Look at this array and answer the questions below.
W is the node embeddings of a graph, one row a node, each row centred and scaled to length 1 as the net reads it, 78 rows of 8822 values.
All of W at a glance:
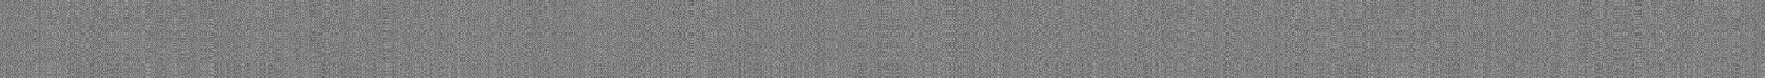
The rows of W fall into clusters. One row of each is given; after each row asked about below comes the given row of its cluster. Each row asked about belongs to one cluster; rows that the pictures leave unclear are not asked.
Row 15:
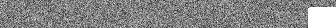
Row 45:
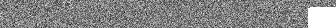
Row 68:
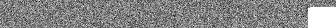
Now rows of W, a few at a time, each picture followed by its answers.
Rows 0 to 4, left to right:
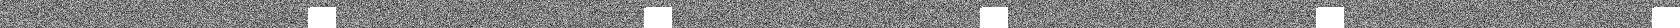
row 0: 45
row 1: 45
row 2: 68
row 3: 45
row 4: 45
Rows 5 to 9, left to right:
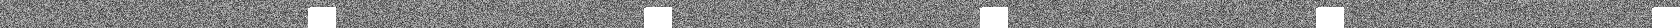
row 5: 45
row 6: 15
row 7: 68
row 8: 15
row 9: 15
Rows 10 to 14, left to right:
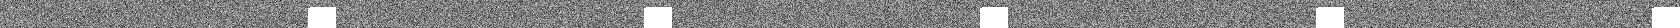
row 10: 45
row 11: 45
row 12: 15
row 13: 45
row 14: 45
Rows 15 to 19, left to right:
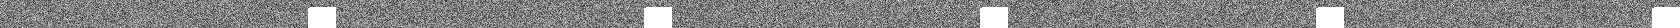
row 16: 45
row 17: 15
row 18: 15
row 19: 68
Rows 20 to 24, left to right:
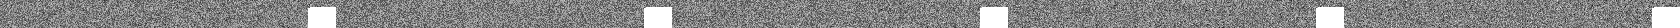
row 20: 68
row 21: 15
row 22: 68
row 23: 15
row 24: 45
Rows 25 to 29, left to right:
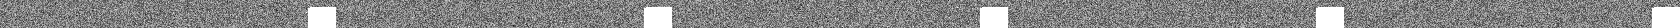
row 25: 68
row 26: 68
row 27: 45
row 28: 68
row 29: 68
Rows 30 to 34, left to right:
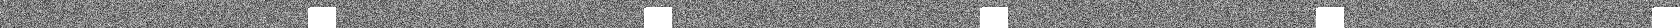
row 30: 15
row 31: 15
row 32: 45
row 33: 45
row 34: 45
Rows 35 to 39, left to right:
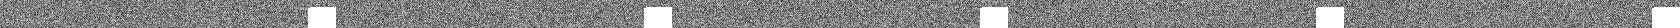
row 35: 45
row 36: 68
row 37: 45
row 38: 15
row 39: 15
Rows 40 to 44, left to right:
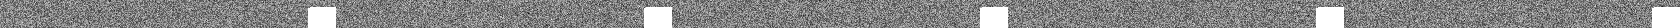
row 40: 45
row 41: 15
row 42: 68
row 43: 45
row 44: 68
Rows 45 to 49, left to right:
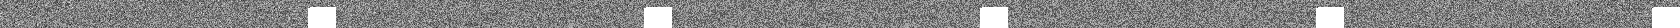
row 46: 68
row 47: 68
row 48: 45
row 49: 15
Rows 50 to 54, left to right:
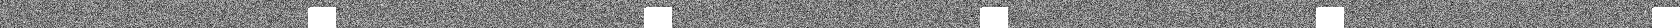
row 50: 15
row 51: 45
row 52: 45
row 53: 68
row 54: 15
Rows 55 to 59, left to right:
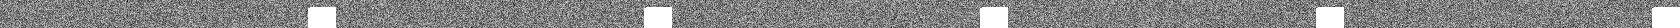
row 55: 68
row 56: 45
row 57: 15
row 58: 15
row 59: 15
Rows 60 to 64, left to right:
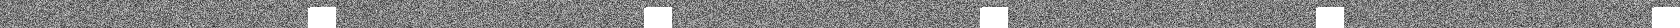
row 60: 68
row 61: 15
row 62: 45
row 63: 68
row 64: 68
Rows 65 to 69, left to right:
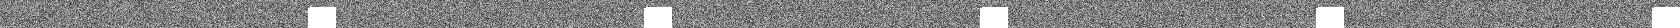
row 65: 68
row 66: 68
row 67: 45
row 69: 68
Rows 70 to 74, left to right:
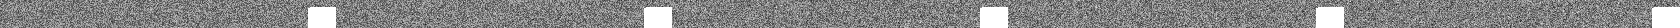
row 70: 68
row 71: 15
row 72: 68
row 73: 68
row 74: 15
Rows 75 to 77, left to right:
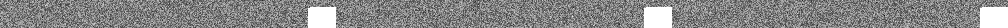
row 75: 45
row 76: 68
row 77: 68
